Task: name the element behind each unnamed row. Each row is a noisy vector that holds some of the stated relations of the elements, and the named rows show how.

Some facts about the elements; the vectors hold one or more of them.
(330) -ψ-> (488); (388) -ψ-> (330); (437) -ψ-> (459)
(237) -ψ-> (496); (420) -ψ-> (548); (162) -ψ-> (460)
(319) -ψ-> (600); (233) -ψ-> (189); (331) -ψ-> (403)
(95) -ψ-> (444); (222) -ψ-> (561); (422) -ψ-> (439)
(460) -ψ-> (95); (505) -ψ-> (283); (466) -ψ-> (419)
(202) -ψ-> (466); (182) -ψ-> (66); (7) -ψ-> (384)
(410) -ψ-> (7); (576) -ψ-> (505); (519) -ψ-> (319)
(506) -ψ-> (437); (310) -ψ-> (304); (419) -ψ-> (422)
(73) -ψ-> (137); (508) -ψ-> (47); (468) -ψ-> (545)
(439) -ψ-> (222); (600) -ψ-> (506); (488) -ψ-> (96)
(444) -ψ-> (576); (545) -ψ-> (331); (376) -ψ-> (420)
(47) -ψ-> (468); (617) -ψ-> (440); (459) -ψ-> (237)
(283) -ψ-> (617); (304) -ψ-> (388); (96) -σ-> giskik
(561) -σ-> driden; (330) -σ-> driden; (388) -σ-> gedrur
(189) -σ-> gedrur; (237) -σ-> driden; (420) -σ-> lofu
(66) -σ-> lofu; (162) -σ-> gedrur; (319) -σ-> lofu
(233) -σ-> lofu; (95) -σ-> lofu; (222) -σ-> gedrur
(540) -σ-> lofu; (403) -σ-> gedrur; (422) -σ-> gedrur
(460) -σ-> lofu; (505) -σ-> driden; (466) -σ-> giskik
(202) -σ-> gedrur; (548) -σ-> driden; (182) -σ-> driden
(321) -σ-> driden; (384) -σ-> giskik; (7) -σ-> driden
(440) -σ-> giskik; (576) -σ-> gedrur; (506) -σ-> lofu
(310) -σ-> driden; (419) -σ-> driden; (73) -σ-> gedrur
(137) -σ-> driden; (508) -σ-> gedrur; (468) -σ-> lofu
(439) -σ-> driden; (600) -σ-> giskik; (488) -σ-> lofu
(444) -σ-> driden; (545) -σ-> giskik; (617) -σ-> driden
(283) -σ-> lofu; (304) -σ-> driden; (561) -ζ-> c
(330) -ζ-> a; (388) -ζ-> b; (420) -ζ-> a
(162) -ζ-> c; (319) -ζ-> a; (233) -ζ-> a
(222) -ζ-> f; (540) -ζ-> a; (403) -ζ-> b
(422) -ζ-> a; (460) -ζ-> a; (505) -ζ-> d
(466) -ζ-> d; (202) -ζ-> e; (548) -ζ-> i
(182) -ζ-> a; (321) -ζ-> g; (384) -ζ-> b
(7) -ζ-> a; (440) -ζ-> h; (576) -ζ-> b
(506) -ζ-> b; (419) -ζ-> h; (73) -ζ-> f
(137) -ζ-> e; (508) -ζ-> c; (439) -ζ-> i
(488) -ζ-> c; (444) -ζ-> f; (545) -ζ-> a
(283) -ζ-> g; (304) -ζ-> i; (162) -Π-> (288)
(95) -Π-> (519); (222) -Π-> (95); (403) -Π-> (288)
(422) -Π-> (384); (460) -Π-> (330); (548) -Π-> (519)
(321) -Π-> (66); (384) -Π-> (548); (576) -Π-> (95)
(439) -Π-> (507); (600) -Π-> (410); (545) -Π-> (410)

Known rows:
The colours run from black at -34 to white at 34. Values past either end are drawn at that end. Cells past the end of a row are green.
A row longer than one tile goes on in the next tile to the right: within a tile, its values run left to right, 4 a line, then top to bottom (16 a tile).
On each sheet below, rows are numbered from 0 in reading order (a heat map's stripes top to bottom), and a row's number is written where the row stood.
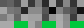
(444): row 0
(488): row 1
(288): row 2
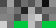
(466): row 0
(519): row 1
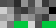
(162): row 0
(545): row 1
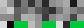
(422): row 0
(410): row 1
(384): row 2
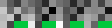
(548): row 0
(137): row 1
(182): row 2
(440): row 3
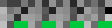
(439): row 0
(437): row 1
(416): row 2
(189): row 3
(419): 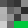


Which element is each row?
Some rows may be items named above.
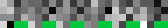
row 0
(422)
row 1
(505)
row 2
(600)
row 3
(283)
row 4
(548)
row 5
(202)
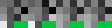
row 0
(7)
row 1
(403)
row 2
(507)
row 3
(507)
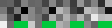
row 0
(330)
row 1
(505)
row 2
(73)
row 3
(222)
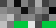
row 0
(95)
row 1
(545)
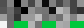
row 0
(506)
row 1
(95)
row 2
(73)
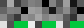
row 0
(545)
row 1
(576)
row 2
(460)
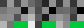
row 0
(96)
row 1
(137)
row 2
(66)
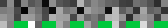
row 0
(468)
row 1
(388)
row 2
(561)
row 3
(321)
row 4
(304)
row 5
(310)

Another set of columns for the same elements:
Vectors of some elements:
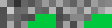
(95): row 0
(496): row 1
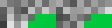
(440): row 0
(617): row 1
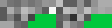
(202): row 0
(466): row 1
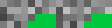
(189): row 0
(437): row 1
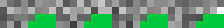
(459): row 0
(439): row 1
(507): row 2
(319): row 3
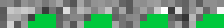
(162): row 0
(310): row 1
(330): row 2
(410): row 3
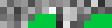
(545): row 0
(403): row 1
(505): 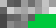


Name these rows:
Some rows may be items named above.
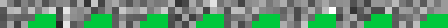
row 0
(66)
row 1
(388)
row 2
(468)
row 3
(548)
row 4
(288)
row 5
(545)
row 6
(222)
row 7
(96)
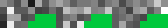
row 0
(576)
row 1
(488)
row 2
(422)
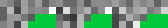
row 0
(444)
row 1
(410)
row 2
(561)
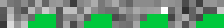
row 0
(440)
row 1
(288)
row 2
(137)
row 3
(222)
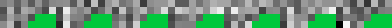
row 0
(73)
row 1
(388)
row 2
(600)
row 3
(505)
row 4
(321)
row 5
(419)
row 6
(384)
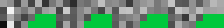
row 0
(506)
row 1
(519)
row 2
(288)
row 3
(466)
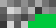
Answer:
(283)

